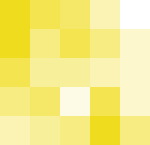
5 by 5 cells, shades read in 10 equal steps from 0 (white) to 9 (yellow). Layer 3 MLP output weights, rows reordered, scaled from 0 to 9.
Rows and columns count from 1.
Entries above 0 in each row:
4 5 5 5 5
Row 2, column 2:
5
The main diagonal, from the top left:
9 5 4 7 5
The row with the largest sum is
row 2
